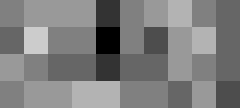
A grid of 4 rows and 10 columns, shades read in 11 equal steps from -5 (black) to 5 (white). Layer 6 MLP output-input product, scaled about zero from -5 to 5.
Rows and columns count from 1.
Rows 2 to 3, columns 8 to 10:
1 2 -1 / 1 0 -1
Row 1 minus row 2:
1 -2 1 1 2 0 3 1 -2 0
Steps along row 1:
up same same down up up up down down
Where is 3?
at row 2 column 2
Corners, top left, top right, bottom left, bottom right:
0 -1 0 -2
